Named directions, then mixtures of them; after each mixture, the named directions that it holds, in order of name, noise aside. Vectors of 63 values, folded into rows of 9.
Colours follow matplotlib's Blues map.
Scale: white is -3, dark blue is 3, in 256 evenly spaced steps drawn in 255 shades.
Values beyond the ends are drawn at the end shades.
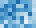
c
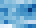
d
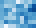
c, d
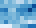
d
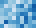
c, d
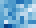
c, d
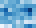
c, d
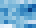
d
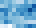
d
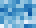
c, d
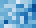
c, d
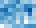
c, d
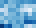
c, d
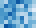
c, d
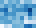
c, d
